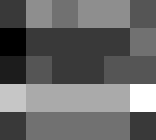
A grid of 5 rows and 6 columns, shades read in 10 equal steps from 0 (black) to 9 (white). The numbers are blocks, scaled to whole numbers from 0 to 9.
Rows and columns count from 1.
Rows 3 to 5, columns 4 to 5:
2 3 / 6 6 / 4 4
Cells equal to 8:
0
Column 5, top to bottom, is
5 2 3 6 4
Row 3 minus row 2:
1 1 0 0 1 -1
